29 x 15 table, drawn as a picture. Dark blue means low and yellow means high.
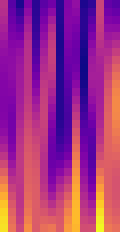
Slope: up to the bottom. Calmest part: middle left. Grain: streaks running down.
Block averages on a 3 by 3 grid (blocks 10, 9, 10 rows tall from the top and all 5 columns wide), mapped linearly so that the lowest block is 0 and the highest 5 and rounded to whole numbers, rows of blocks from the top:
001 | 212 | 544
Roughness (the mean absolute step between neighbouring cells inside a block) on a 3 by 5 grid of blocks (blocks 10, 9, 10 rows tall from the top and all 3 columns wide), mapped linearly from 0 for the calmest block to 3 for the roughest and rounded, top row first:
02321 / 00131 / 20131
